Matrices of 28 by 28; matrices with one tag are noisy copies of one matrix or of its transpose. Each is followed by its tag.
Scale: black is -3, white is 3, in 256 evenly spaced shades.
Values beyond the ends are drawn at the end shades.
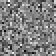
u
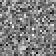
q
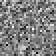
q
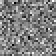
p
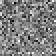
p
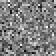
u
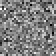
u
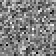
q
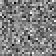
p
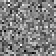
u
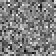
u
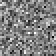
q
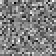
p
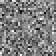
p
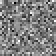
p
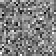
p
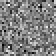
u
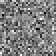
p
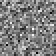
q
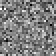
u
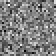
u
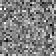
u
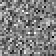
q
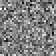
u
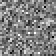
q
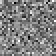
p
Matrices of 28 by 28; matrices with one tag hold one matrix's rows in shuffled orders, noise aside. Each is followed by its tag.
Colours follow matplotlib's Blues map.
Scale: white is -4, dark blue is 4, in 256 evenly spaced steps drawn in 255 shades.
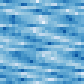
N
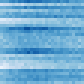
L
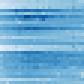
L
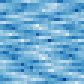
N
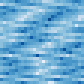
N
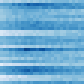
L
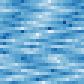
N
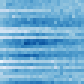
L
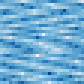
N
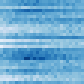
L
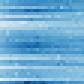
L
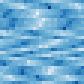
N
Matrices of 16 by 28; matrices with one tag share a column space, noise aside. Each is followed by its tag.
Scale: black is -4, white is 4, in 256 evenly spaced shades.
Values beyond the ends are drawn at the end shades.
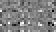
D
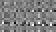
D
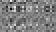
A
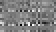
D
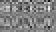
A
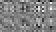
A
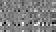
D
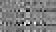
D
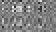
A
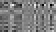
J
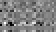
D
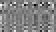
J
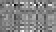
J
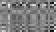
J
